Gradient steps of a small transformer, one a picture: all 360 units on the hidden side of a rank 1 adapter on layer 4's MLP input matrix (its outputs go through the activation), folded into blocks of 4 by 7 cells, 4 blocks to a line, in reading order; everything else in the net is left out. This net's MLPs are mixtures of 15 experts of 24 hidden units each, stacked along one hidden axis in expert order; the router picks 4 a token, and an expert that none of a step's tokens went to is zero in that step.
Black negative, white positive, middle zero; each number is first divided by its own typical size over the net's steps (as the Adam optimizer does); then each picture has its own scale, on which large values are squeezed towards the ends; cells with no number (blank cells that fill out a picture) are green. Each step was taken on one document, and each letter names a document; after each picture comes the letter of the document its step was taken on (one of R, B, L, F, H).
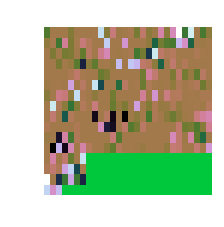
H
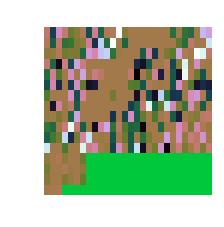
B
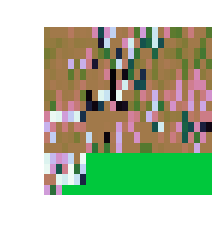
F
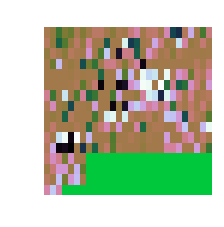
F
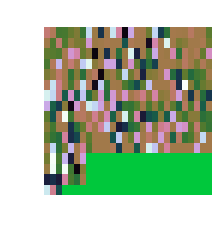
F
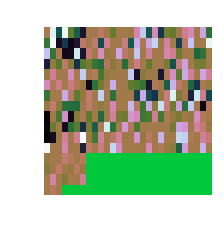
B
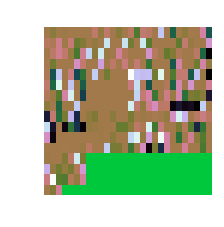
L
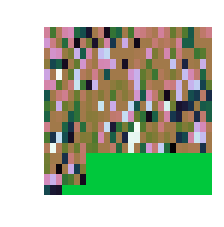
B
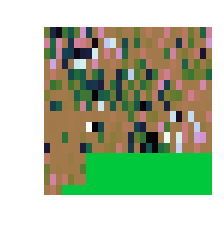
L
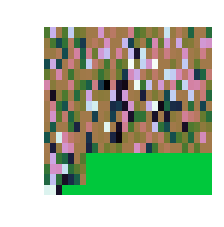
F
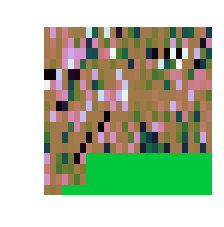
L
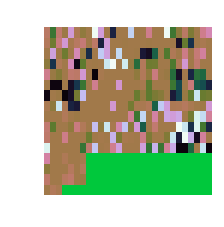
B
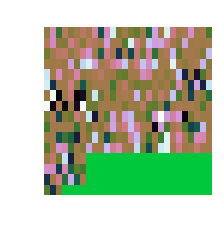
F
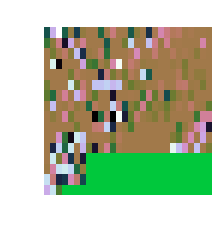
H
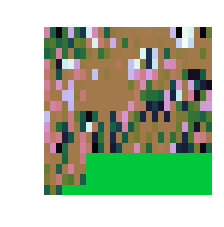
B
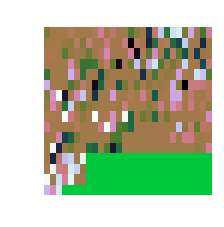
H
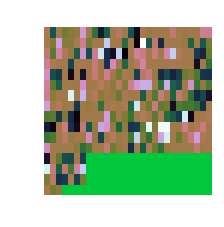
L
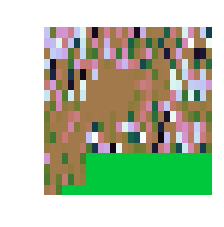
L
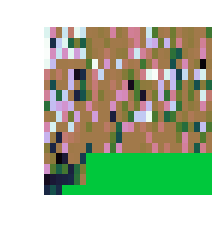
F
